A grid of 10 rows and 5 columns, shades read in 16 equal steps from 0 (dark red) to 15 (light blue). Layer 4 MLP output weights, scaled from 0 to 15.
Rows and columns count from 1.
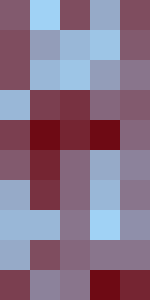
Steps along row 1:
up down up down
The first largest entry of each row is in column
2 4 3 1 5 4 4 4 1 2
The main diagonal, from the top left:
6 11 14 7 7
